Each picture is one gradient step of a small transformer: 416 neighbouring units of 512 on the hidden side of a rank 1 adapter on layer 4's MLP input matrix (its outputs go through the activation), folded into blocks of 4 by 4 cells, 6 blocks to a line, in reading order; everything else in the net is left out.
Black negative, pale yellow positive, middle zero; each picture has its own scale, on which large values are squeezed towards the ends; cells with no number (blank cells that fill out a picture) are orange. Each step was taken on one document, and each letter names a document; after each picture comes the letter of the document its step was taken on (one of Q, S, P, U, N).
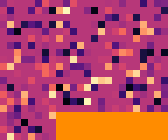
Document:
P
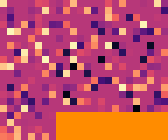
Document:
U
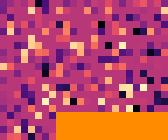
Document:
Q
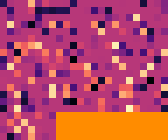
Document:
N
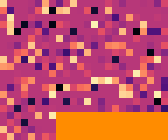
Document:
P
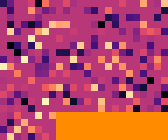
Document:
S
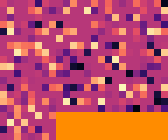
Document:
N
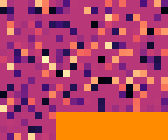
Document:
U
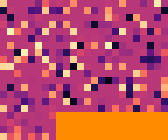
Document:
U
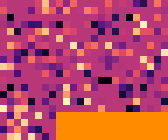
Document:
U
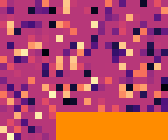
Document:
P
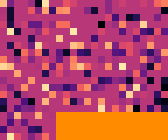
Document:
S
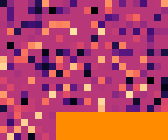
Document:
S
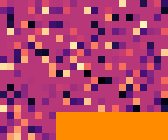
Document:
U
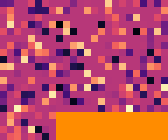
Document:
N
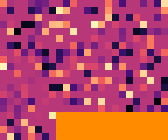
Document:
S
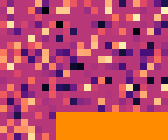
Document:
N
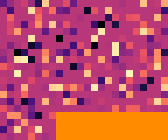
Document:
Q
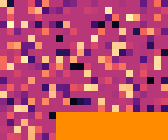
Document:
Q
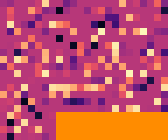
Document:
Q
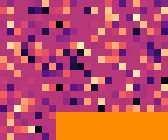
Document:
N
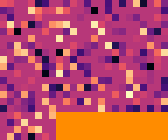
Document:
S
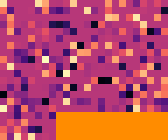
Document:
U
